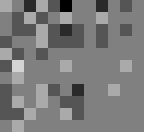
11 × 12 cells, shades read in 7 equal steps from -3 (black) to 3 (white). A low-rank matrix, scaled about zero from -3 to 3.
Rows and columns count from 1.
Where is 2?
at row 6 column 2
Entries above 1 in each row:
0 0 0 0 0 1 0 0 0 0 0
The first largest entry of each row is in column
1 3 4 4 1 2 2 4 2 3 2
